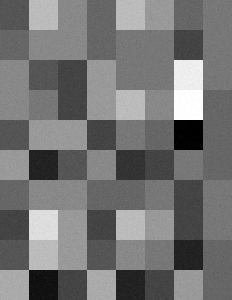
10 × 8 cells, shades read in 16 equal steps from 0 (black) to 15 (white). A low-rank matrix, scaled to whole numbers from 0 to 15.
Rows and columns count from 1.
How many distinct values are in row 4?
7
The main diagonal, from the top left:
5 8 4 9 7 4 4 7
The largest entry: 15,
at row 4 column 7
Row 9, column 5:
8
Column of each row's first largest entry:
2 2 7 7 2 1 2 2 2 1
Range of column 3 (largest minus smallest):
5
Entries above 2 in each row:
8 8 8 8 7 7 8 8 7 6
